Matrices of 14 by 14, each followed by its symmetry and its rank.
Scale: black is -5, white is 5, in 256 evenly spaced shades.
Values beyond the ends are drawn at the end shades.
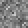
symmetric, full rank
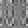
neither, rank two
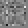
antisymmetric, rank two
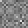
symmetric, rank three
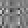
neither, rank two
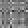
antisymmetric, rank two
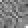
symmetric, rank three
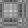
symmetric, rank one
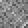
symmetric, full rank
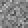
symmetric, full rank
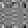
neither, rank two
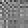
antisymmetric, rank two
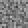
neither, full rank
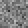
neither, full rank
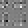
antisymmetric, rank two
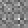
symmetric, rank three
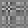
symmetric, rank one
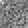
symmetric, full rank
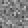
neither, full rank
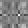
neither, rank two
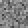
neither, full rank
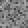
symmetric, full rank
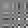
symmetric, rank one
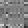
neither, rank two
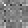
symmetric, rank three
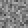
neither, full rank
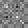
symmetric, rank three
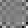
symmetric, rank one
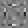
antisymmetric, rank two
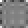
symmetric, rank one
